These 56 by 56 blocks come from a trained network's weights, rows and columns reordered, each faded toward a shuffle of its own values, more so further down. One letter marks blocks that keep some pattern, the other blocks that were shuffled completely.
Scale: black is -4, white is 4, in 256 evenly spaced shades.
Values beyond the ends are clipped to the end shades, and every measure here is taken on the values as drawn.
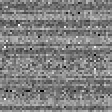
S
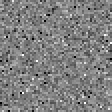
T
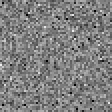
T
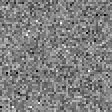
T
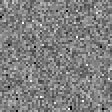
T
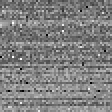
S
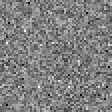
S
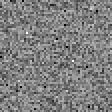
T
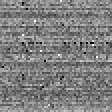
S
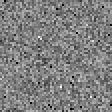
T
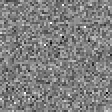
T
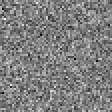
S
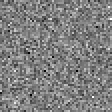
S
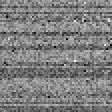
S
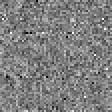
S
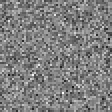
T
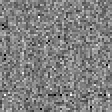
S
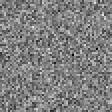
T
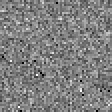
T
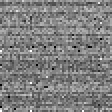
S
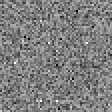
T
